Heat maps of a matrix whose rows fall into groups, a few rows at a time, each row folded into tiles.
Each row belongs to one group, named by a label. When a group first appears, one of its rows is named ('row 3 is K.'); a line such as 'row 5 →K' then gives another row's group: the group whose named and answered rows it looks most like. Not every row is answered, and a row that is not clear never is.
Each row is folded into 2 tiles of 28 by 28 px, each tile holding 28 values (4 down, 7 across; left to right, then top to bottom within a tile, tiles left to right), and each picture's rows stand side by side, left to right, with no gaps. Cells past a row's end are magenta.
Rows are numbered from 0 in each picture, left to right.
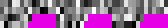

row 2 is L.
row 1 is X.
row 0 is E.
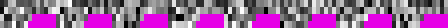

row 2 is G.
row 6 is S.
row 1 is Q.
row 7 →Q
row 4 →E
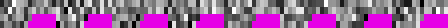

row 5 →E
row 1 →X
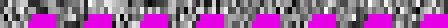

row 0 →E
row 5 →X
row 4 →X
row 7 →S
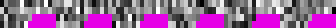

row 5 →X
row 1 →Q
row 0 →X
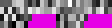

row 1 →Q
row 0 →Q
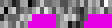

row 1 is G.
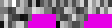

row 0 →Q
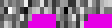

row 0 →S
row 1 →X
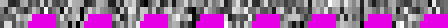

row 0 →S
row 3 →G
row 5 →G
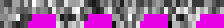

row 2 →L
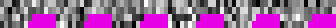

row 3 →E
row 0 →X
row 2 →X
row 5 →L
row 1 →G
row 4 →L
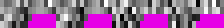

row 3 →X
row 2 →Q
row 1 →G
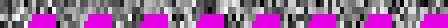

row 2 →G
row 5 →Q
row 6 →X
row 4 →Q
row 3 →E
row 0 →L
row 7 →L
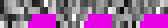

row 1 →L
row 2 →X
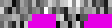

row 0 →X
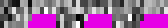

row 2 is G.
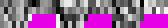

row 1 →E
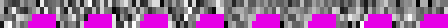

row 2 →E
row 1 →X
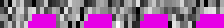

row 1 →L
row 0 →L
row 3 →Q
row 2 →G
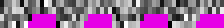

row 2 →E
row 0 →E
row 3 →S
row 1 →S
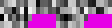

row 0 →Q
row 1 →E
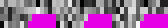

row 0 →Q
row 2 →L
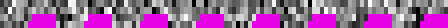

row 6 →G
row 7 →G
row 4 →L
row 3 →L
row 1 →E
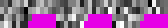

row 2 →S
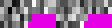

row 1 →L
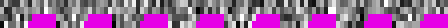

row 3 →E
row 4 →L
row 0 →X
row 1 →L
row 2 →Q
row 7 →S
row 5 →E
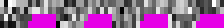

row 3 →E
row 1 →S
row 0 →Q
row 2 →X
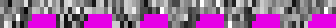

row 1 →Q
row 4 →G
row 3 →G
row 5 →X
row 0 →G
